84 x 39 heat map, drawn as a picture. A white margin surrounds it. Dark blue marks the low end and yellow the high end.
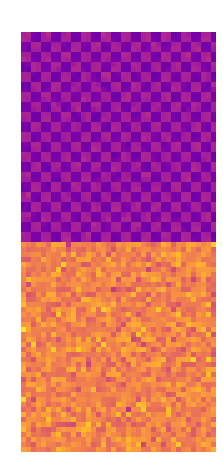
It is made of 2 by 1 panels. Panel 1,1: low, checkered. Panel 2,1: high, fine-grained.
